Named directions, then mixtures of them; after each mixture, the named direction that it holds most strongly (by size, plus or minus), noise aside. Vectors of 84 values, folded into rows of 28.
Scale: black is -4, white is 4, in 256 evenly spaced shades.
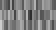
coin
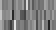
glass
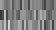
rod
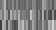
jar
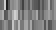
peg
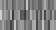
glass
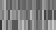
jar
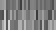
rod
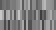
rod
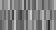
coin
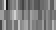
peg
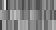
jar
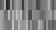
peg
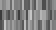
coin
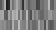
peg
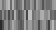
coin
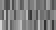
coin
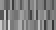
rod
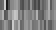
peg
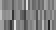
glass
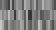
coin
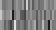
glass
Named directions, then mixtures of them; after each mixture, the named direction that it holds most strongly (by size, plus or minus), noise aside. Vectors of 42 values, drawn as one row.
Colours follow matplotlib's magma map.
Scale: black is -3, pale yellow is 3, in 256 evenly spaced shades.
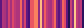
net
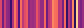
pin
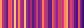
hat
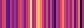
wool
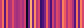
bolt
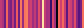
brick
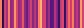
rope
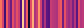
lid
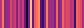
bolt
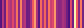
net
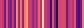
brick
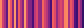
hat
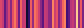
bolt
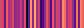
bolt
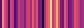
rope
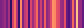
pin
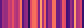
net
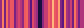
rope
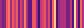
wool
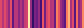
net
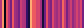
bolt
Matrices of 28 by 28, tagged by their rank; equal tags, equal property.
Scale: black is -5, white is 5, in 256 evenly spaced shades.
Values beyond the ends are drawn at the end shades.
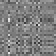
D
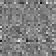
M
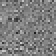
M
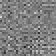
M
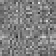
M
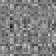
D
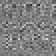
M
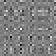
D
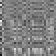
D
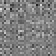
M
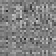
M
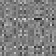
D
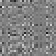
D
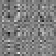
D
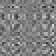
D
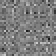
M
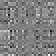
D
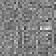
M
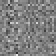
M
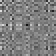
D
